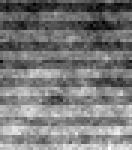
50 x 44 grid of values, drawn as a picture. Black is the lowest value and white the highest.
Stripes running across repeat 8 times from top to bottom. There is an overall slope up to the bottom. The grain runs across in streaks.
